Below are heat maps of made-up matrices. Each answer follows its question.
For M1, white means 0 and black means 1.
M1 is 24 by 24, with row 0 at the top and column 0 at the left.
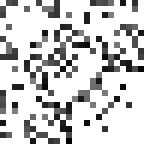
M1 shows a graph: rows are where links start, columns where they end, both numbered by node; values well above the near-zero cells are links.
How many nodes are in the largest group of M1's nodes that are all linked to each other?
5
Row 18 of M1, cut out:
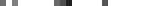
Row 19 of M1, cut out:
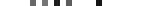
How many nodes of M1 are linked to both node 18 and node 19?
2
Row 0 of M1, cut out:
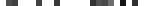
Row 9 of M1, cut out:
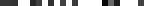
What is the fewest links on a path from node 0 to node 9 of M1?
1
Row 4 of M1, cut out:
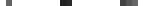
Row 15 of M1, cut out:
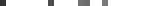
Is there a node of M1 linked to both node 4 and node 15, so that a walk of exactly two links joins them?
no
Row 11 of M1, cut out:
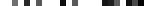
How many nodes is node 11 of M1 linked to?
11
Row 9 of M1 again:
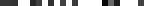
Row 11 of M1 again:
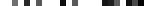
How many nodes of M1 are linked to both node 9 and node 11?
8
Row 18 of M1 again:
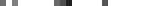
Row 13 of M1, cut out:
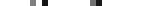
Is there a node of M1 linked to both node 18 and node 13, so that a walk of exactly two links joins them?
no
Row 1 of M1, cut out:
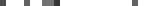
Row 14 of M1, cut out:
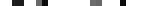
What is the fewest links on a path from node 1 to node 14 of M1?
2
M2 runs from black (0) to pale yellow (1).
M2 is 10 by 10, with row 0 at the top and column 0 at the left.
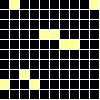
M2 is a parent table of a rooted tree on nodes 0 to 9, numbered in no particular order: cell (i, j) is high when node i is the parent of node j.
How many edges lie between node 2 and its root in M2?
4
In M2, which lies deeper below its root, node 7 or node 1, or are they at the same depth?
node 7
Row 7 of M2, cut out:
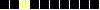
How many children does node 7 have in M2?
1
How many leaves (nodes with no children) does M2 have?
5
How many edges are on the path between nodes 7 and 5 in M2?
3
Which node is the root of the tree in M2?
8
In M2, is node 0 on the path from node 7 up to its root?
no
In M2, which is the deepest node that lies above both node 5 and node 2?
3
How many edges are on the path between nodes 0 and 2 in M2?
5
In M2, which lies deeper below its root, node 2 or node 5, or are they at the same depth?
node 2
